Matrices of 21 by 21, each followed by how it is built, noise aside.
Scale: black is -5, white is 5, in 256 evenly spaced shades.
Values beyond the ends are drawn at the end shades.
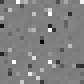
sparse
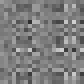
low rank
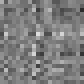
low rank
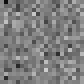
low rank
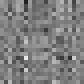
low rank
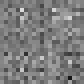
low rank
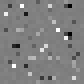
sparse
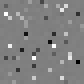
sparse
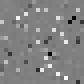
sparse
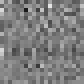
low rank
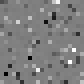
sparse
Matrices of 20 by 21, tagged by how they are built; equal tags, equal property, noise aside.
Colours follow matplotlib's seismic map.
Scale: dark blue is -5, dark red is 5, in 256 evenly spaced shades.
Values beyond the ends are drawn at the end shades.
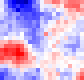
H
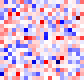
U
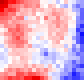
H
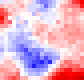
H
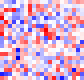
U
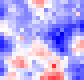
H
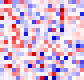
U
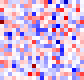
U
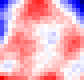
H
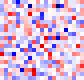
U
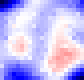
H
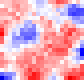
H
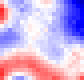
H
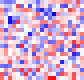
U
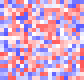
U
